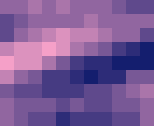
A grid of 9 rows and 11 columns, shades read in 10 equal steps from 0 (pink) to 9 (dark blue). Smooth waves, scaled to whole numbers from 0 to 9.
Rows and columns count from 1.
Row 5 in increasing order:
0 1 1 3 5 7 8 8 9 9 9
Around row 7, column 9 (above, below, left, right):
8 5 6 4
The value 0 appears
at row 4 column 4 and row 5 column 1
